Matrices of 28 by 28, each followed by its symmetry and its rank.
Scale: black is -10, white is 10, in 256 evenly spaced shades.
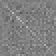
symmetric, rank five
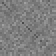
symmetric, full rank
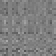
neither, rank three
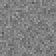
symmetric, full rank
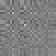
symmetric, rank three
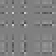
symmetric, rank one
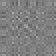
symmetric, rank three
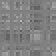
symmetric, rank three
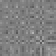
symmetric, rank three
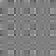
symmetric, rank one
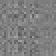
neither, rank three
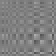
symmetric, rank one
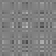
symmetric, rank one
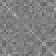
symmetric, rank five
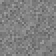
symmetric, full rank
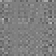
neither, rank three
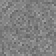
symmetric, full rank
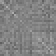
symmetric, rank five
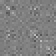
symmetric, rank five
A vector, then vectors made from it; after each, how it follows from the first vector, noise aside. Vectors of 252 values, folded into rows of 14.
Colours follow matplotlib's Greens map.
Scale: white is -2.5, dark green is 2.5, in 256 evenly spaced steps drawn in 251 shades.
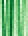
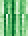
wrapped around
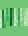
partly zeroed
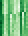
wrapped around
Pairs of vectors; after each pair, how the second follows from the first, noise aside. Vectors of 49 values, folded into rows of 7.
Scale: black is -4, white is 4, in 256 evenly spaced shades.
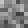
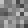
sign-scrambled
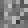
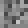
negated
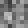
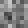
negated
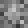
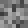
sign-scrambled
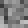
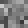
sign-scrambled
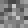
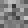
negated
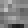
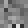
sign-scrambled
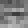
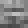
negated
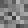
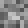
sign-scrambled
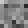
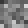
negated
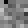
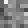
negated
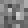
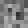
negated
